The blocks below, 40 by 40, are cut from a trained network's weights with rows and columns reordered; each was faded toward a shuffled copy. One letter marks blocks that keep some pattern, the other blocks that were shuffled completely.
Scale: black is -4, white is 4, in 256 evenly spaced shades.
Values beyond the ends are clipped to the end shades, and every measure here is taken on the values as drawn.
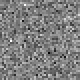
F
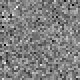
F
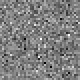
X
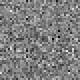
X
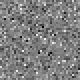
F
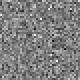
X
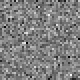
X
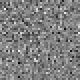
X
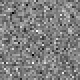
F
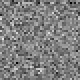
X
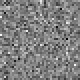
X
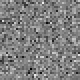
X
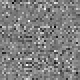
X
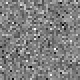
F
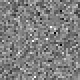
F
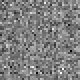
X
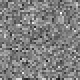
X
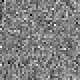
X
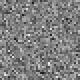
F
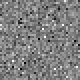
F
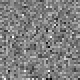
X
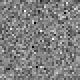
F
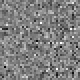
X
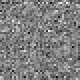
X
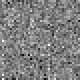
X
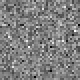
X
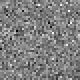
F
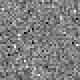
F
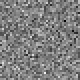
F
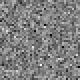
F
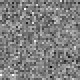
F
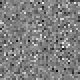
F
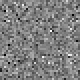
X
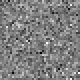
F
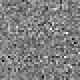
X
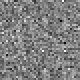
X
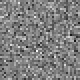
F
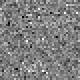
F
